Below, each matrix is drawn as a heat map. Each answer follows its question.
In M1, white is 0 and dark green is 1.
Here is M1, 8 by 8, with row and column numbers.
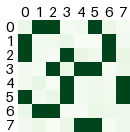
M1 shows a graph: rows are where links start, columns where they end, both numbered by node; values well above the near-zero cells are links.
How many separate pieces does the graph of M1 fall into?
1
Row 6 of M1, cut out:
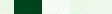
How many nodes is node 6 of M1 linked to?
2
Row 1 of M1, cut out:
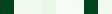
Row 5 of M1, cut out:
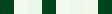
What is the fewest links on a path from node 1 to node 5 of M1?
2
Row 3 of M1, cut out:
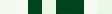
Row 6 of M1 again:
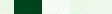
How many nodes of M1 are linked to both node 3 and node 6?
1
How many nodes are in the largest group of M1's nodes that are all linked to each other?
2
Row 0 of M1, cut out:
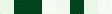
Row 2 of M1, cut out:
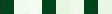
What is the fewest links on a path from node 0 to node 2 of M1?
1
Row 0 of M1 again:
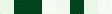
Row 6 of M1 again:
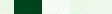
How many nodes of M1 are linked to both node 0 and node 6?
2
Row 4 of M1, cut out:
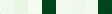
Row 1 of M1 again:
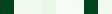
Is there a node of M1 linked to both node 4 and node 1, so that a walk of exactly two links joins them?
no
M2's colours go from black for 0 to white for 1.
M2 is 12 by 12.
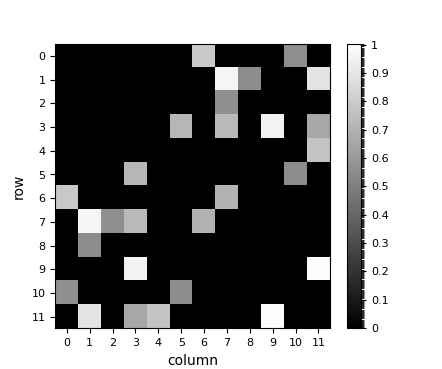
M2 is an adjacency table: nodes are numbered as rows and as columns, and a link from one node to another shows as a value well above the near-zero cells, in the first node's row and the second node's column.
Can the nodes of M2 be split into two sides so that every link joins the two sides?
no
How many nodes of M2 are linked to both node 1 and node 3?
2
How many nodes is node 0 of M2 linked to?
2
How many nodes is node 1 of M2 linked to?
3
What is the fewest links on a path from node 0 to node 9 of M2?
4
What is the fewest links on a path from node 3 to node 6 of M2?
2
